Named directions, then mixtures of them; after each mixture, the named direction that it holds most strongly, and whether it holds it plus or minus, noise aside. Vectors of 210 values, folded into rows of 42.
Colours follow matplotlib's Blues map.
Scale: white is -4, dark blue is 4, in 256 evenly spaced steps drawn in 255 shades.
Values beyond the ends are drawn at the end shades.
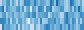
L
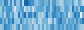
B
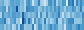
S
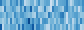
L, minus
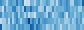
L, minus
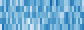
L, plus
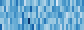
L, minus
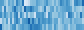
B, minus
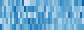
B, minus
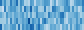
L, minus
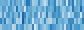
S, plus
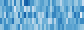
B, plus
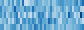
B, minus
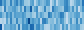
L, minus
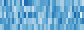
B, plus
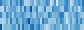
L, minus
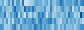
B, minus
